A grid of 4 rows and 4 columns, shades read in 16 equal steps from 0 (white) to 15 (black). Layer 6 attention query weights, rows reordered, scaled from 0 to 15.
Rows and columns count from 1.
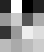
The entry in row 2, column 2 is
3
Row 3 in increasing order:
1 2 6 12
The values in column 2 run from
0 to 6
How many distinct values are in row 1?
3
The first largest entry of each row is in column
3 3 1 2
